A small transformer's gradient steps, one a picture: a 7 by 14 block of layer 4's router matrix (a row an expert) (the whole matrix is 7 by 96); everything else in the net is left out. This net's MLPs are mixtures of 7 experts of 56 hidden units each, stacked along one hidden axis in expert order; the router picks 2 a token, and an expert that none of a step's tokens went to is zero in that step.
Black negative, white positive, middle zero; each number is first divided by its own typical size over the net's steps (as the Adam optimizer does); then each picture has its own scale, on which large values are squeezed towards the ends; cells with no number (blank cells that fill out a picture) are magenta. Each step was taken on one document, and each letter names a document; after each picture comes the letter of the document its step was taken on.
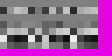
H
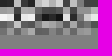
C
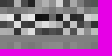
C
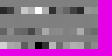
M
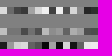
M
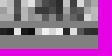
C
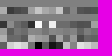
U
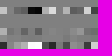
M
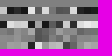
U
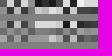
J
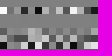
M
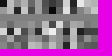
J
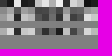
C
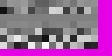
H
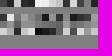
C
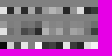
M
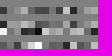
M
